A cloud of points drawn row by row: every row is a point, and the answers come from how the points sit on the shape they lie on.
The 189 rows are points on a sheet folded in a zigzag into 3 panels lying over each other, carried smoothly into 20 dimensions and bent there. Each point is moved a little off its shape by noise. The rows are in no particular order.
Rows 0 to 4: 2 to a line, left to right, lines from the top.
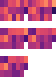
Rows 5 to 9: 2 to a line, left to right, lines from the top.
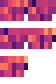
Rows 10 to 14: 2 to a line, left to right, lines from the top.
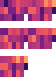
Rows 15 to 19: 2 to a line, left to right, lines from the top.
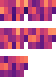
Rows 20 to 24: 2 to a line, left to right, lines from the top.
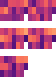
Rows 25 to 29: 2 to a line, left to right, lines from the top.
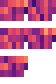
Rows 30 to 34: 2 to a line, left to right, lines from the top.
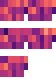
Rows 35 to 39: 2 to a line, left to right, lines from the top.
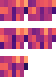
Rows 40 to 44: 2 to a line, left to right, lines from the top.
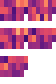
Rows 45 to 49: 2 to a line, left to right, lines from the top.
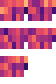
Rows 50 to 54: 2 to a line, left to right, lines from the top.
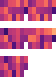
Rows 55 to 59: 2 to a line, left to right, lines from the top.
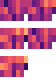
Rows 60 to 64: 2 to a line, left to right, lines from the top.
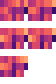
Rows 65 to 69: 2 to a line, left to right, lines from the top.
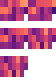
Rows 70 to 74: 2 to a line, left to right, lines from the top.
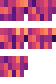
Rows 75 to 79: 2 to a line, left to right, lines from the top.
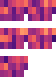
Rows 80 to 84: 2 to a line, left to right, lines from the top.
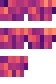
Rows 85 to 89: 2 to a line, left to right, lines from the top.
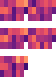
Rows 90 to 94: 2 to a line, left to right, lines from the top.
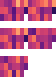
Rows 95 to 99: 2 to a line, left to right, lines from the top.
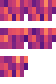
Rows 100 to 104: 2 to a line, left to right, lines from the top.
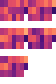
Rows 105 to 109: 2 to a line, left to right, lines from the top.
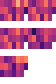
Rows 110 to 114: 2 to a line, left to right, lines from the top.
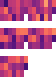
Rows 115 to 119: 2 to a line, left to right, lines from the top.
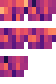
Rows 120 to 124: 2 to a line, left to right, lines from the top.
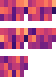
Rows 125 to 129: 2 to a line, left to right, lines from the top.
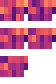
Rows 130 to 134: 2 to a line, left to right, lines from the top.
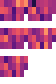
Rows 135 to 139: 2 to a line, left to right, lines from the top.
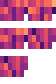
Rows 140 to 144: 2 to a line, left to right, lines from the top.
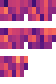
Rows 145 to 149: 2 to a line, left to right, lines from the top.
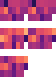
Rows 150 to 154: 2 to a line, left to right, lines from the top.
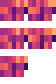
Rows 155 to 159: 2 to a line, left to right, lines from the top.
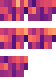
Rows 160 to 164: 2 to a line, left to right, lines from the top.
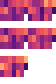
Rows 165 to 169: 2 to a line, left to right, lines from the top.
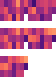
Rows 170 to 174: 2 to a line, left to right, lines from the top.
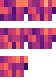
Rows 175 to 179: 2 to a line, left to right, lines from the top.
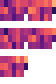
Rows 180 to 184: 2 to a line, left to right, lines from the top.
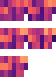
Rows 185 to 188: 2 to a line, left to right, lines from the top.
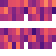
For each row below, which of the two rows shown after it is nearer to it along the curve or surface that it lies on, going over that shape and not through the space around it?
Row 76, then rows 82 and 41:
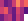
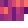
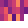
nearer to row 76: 41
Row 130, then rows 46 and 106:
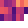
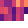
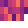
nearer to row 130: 46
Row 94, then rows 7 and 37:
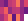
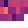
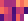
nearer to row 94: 7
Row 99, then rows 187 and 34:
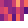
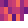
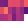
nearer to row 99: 187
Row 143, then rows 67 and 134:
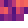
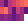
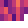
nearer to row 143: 134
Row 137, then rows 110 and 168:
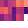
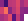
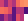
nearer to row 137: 168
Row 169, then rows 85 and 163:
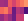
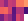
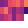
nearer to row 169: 163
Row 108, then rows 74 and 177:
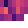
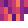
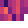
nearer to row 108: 177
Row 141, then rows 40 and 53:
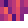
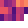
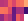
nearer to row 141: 40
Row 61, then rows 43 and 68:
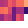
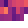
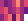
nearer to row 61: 43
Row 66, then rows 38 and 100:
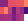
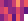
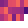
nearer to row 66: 100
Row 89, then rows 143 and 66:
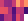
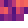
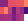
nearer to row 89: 143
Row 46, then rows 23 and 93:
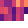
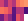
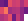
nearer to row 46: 23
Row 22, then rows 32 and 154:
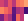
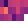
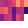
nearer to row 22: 154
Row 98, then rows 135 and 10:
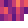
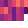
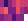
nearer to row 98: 10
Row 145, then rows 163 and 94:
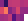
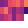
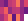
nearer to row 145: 94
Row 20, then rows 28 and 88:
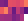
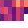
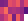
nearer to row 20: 88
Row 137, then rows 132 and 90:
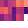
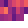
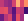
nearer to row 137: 132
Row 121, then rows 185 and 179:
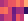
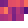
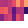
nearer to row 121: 185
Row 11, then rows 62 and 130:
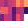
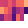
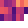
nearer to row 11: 62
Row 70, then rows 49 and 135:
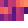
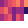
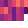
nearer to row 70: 135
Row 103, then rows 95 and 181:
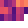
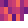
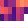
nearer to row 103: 181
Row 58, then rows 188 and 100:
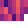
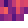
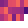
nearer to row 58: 188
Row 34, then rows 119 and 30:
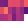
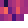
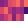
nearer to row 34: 30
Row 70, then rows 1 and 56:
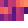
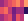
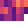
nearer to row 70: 1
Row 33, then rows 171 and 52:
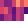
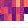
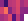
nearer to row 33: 171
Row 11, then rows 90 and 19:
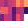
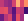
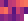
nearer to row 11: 19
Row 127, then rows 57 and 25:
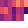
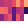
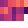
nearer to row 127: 57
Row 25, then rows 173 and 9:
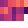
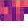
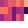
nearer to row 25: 9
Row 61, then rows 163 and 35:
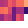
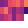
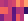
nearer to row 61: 163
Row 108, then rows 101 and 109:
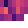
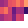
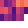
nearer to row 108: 109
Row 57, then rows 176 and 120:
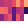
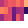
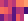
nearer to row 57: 120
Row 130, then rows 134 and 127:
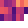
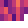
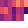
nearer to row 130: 134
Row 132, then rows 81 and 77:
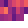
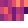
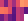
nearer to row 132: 81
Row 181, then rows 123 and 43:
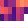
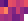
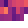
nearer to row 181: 43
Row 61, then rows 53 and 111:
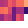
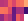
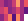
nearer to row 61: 53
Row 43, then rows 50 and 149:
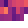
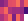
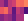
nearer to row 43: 149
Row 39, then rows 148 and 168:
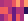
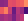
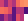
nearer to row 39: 168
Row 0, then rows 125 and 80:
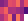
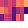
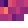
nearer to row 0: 80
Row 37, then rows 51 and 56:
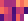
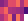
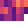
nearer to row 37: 56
